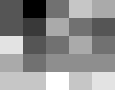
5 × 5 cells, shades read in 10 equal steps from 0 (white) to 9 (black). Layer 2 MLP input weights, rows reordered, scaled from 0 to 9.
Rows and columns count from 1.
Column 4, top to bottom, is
2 5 3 4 2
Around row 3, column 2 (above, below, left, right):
7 5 1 5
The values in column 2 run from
2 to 9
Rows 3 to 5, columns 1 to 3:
1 6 5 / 3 5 4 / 2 2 0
